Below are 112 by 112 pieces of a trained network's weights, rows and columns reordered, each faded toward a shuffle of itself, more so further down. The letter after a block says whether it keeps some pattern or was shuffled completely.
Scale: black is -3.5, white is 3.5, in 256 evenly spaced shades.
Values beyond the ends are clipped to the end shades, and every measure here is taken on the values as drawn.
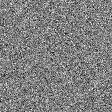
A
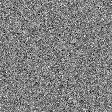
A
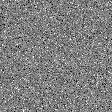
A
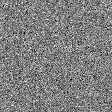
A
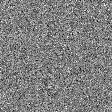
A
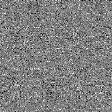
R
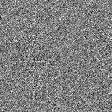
R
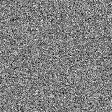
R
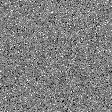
A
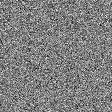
A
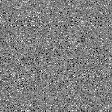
R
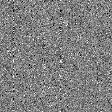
R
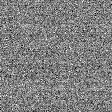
R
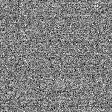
R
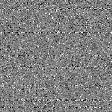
R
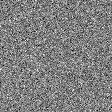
A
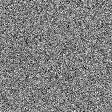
A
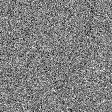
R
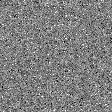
A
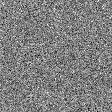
A
